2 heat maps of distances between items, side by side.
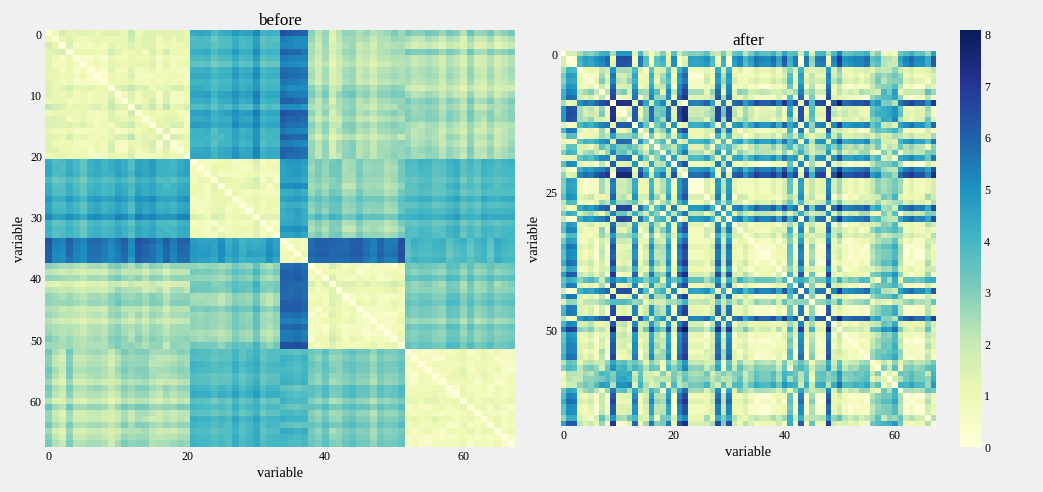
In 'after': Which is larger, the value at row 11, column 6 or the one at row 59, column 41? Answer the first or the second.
the second
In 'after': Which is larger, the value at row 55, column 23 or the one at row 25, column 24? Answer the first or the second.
the first
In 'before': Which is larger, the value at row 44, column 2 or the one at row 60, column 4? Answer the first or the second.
the first
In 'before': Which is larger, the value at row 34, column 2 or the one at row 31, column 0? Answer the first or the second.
the first
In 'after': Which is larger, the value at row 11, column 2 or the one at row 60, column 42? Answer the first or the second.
the first
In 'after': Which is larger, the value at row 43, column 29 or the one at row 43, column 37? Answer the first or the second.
the second
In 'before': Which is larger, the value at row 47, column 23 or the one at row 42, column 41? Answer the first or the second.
the first
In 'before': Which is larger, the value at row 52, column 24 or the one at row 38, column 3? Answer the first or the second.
the first
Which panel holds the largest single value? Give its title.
after
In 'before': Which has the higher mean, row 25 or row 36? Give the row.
36
